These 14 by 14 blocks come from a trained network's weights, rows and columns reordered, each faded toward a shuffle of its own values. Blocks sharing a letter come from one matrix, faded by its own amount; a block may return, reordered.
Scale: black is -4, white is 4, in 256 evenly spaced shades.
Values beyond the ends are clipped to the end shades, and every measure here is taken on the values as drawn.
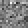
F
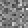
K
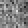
F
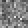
F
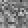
K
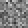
K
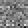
K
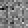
F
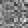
K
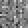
F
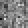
F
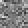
K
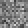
K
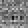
K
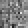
F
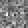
F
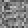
K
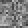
K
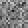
K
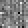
F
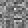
K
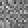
K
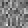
K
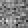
K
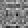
K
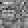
K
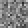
F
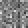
K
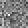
K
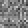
K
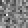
F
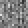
F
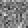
F
